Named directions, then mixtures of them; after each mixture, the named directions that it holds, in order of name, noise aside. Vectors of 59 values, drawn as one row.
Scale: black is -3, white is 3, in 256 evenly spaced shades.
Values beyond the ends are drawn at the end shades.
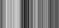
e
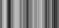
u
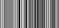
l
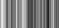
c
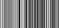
l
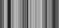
c, u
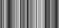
l, u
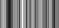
e, l, u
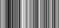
e, l, u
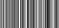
c, l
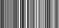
l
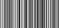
l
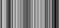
u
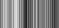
e, l, u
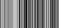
e, l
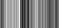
e, l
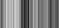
e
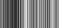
e, l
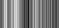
e, u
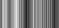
e, l, u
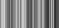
c, u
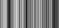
l, u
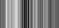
e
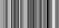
c, l, u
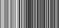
c, e, l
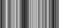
c, e, u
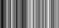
c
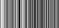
c, l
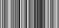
l, u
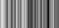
c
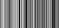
l, u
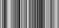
l, u
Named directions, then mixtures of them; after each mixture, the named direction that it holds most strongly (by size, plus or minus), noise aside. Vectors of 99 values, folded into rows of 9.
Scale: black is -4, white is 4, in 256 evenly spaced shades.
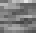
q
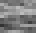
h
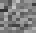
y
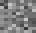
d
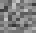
y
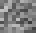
y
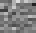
y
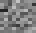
y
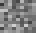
y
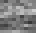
h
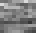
q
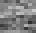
h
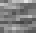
q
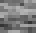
h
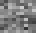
d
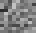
y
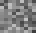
d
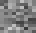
d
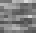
q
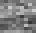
h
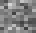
d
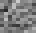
y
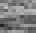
h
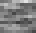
q
